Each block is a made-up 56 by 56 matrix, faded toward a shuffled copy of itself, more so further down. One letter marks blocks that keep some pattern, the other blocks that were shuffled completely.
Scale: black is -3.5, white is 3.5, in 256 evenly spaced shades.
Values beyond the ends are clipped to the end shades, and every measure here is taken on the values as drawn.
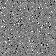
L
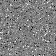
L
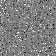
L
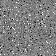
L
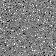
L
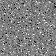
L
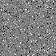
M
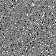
L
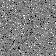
L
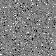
M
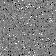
L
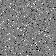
L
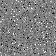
M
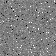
L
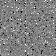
M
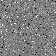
L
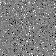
M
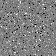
L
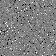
L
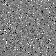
M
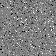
L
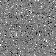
M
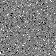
L
